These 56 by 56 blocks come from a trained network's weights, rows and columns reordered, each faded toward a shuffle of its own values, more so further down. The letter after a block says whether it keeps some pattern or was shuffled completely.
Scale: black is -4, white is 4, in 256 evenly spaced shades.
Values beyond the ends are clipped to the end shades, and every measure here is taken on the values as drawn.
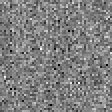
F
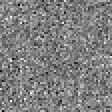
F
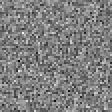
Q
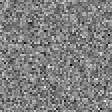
F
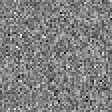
F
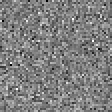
Q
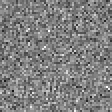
Q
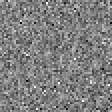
Q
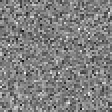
F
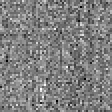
F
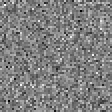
F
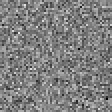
F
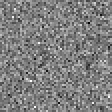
F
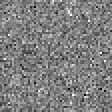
F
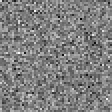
F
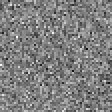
Q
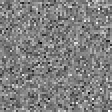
Q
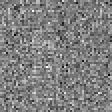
F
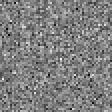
F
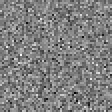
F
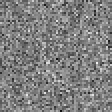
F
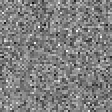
F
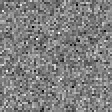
Q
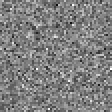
F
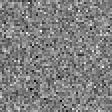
Q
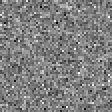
Q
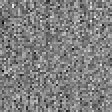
F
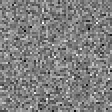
Q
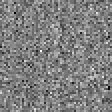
F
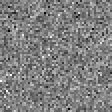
Q
